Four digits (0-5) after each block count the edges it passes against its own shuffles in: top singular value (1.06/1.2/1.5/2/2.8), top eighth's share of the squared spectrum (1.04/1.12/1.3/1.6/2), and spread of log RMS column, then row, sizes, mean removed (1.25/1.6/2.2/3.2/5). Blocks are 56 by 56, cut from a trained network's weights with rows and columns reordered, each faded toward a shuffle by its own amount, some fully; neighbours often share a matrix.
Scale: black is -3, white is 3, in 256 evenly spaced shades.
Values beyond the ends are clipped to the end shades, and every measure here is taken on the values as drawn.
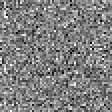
2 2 1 1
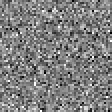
3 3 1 1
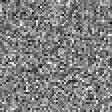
1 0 0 0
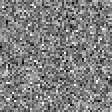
0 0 0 0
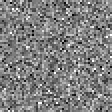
1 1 0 0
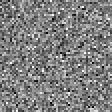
2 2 0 0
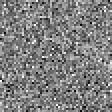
1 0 0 0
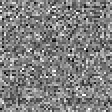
3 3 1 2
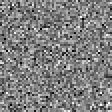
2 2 0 1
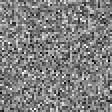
0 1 0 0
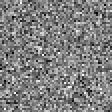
0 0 0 0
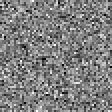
0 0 0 0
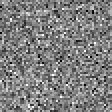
2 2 0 0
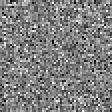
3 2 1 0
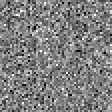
2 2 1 0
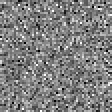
0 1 0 0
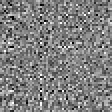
4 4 2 2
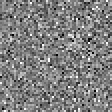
3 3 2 1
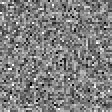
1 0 0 0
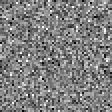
0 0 0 0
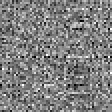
4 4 0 2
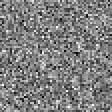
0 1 0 0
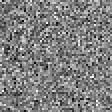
0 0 0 0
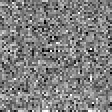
3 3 1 1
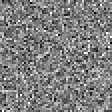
1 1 0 0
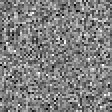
1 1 0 0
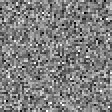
0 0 0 0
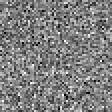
2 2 0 0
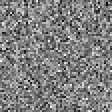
2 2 0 0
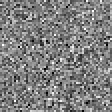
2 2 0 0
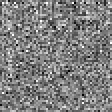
2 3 0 1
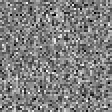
2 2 0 1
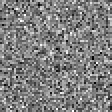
0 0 0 0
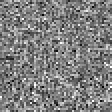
2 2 0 1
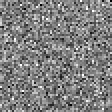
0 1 0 0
